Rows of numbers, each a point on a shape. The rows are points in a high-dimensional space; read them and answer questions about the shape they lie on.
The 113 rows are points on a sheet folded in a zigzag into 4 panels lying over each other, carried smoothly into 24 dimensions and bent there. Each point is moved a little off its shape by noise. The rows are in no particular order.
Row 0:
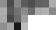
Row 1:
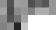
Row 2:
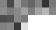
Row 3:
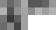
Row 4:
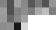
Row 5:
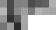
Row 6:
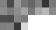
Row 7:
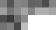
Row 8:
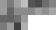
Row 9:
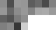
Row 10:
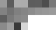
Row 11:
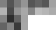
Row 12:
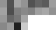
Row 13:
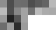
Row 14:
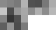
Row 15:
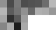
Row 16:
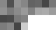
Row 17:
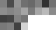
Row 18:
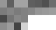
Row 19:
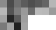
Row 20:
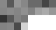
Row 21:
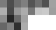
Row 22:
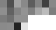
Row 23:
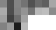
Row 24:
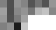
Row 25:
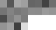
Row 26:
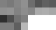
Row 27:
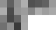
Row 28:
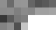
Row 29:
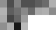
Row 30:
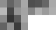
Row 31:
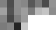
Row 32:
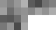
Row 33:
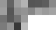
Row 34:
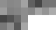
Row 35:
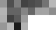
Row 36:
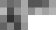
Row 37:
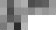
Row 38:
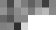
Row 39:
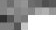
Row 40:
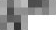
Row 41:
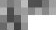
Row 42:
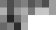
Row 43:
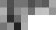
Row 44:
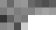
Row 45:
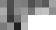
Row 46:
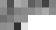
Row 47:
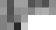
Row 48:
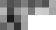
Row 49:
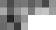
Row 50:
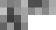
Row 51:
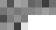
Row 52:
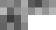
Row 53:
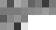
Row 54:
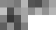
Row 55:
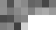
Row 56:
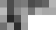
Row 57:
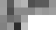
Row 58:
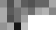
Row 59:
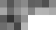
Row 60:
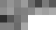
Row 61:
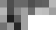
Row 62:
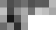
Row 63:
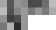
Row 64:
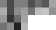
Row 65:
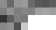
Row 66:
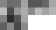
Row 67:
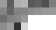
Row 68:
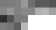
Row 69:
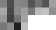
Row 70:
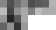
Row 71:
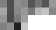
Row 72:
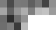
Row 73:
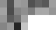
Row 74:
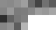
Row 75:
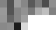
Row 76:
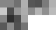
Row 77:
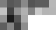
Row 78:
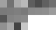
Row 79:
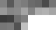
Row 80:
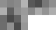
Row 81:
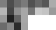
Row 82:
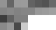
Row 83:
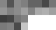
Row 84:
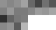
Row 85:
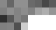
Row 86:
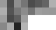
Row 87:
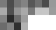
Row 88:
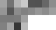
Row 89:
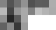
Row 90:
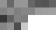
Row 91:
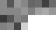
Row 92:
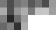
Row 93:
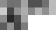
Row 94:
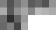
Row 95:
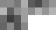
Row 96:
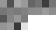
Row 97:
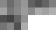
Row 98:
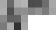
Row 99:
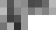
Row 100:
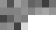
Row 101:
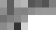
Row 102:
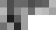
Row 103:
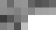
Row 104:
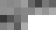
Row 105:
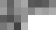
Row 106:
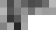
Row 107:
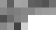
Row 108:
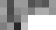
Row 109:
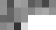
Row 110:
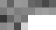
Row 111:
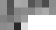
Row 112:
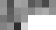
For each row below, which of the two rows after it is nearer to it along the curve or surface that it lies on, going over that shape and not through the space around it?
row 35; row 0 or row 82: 0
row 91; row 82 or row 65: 65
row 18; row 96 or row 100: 96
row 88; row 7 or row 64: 7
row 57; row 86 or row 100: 100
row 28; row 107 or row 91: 107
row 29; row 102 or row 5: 102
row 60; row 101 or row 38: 101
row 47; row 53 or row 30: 53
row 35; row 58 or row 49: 58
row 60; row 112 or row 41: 41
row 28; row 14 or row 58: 14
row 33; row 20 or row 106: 20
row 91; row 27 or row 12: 12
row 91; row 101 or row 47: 47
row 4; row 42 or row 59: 42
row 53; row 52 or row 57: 57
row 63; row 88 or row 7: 88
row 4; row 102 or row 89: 102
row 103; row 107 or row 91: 107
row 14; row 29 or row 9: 9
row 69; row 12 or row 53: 12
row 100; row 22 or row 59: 59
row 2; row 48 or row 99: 48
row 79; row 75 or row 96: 96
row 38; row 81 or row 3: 81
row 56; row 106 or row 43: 106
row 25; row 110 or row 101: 110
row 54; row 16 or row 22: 16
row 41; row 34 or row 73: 34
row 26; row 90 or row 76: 90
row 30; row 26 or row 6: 26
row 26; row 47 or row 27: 27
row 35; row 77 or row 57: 77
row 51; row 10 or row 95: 10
